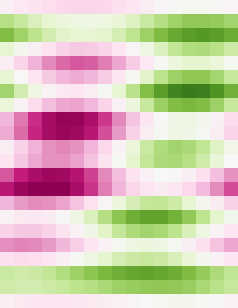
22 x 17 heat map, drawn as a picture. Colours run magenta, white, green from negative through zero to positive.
Horizontal stripes repeat 5 times down the table. The middle left is the ninth with the lowest average. The top right is the ninth with the highest average.
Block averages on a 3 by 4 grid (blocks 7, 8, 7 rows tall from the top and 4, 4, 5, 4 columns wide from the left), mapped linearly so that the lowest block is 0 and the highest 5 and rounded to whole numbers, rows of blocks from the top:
3 2 4 5 / 0 0 3 3 / 2 3 5 4
